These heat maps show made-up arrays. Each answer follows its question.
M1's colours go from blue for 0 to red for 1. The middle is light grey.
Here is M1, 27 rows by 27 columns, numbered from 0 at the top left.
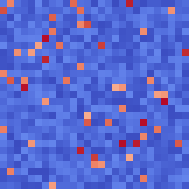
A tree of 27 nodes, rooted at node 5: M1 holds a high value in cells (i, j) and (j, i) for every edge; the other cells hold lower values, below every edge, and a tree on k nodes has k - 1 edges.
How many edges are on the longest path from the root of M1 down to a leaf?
16
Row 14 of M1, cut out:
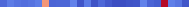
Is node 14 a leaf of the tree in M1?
no
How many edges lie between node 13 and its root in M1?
4
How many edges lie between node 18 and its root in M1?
6
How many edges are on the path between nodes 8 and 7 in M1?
15
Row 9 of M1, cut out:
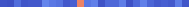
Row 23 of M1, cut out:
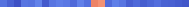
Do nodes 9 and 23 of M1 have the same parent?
no
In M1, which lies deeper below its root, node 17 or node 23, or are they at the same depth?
node 17
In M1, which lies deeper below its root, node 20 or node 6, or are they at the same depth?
node 20
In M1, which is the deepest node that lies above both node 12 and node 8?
6
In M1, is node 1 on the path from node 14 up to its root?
no
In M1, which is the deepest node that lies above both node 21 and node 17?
11
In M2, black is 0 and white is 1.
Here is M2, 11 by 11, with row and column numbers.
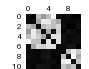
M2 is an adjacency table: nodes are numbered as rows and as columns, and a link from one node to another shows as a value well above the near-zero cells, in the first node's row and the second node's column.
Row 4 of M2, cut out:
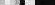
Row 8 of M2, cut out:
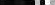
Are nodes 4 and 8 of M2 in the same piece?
no
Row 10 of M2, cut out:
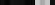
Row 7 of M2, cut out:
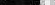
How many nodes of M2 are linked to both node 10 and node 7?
2
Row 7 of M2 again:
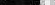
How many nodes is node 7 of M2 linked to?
3
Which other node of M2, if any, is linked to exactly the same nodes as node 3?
node 5
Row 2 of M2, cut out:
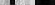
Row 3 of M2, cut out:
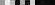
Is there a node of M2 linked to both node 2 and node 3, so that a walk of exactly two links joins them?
yes
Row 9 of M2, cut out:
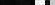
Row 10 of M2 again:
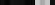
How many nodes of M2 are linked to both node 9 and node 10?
2
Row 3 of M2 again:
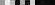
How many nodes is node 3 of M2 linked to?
5
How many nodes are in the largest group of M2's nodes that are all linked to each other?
5
